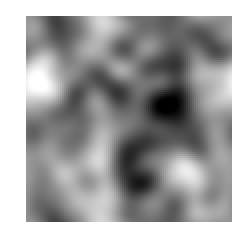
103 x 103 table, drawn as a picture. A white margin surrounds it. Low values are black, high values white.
The values follow a bell shape. The field is smooth, with broad soft blobs. No lone cell stands out from its neighbours. No row or column stands out.
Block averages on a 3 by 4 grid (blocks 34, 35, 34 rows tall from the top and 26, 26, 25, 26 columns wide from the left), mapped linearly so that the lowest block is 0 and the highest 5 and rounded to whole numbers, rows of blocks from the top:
4 4 2 3 / 4 3 0 3 / 4 5 2 5
